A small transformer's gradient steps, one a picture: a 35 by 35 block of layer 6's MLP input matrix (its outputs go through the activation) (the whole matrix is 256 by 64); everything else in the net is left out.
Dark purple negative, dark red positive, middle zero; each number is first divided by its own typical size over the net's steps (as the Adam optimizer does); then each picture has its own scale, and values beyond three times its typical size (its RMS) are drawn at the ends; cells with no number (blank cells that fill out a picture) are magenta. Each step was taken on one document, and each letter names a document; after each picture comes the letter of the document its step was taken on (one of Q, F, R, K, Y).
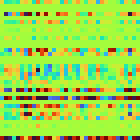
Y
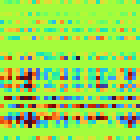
Y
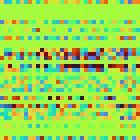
Y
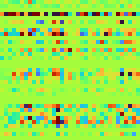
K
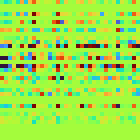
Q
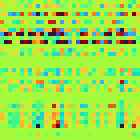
K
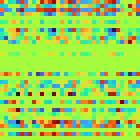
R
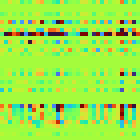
K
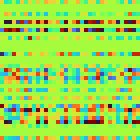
Y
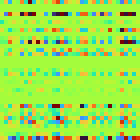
K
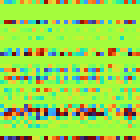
Y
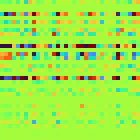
Q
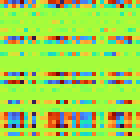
R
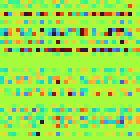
K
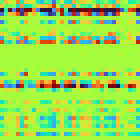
R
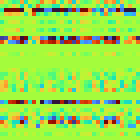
R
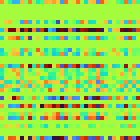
Y
